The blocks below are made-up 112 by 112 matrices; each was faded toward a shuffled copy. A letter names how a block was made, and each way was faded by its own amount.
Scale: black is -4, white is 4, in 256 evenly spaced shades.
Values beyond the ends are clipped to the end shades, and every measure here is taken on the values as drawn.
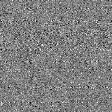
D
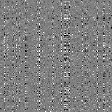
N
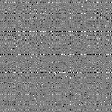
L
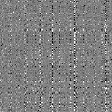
N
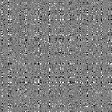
N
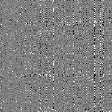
N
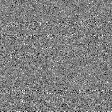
D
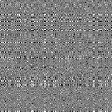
L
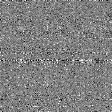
D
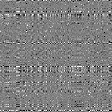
L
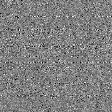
D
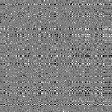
L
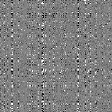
N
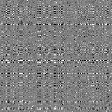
L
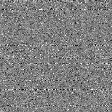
D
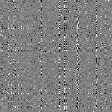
N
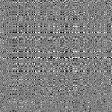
L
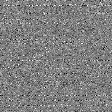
D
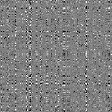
N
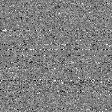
D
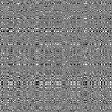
L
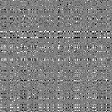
L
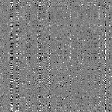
N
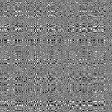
L
